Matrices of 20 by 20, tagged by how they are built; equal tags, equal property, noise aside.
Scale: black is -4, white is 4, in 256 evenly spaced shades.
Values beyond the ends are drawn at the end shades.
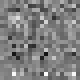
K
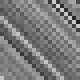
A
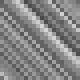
A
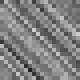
A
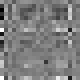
K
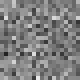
K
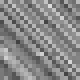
A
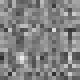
K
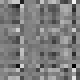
K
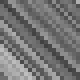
A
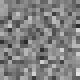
K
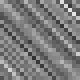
A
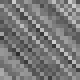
A
